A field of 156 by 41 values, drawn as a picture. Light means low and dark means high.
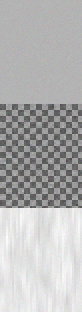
The table splits into 3 rows of 1 panel. Panel 1,1: low, flat. Panel 2,1: middling, checkered, strong in contrast. Panel 3,1: very low, streaked downward, faint in contrast.
